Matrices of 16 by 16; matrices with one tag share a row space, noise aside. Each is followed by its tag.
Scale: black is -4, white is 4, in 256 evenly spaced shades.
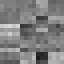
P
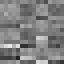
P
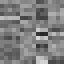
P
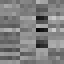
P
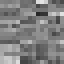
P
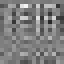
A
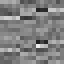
P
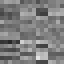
P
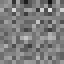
A
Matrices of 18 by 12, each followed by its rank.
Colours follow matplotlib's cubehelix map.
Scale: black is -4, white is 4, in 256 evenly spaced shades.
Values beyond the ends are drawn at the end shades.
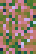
full rank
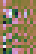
two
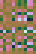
two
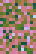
full rank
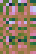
two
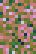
full rank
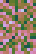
full rank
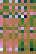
two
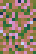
full rank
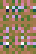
two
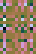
two
